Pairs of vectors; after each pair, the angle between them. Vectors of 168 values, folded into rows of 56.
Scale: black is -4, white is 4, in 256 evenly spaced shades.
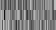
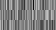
orthogonal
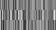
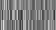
nearly opposite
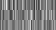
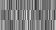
orthogonal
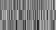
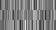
partly opposed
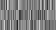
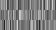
nearly opposite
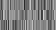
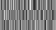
partly aligned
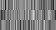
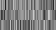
nearly parallel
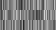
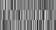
orthogonal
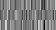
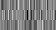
orthogonal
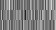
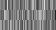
orthogonal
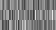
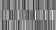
nearly parallel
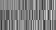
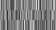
orthogonal
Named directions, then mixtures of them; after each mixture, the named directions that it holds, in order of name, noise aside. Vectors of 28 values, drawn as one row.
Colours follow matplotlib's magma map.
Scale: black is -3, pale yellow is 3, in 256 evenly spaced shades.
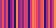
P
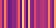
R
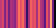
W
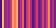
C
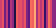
P, W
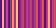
C, P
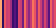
C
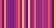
R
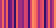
P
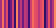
P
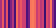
P, W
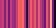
W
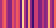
C, R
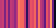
W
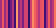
P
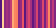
C
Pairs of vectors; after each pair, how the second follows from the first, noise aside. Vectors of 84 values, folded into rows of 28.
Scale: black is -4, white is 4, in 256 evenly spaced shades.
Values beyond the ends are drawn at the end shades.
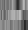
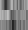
wrapped around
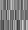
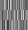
shuffled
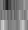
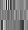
sign-scrambled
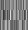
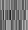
sign-scrambled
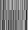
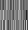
sign-scrambled
